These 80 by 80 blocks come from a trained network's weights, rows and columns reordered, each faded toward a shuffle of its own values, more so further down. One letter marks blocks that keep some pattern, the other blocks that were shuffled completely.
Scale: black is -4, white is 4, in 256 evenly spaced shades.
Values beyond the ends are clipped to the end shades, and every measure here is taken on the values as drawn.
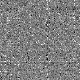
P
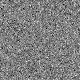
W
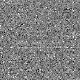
P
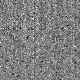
P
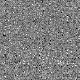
P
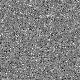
W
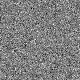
W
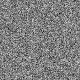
W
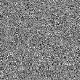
P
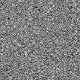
P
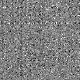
P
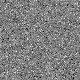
W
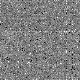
P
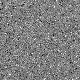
W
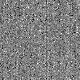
P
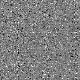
P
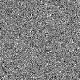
P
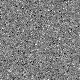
W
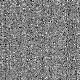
P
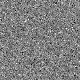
W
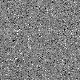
P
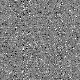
P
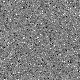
W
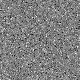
W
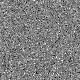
W
